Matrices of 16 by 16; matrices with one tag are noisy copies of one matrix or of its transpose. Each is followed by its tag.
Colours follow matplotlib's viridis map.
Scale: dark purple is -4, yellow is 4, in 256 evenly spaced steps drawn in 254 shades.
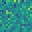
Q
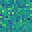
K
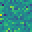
Q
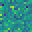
Q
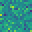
Q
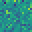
Q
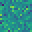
Q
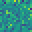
Q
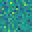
K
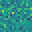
K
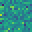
Q
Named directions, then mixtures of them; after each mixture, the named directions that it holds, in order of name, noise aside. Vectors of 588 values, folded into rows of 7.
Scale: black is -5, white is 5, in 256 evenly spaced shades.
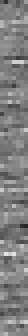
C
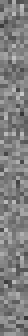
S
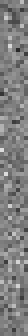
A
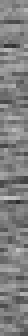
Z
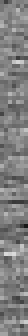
C, Z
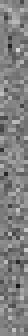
A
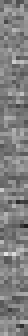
C, S, Z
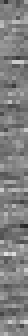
C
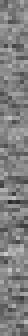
A, C, Z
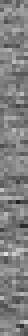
C, S, Z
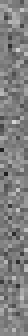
A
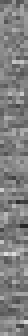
C, S, Z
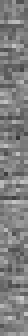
A, S, Z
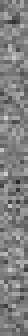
A, S, Z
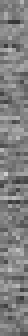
A, Z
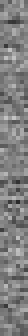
A, S, Z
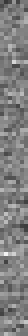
A, C, S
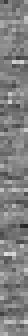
C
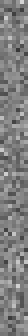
A, S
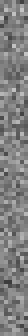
A, S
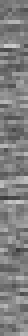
Z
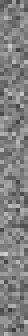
A, C, S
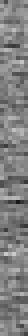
C, Z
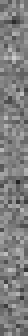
A, S, Z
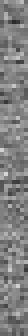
A, C, Z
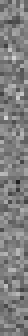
A, S, Z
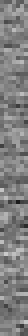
C, S, Z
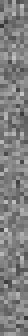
S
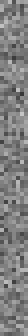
S
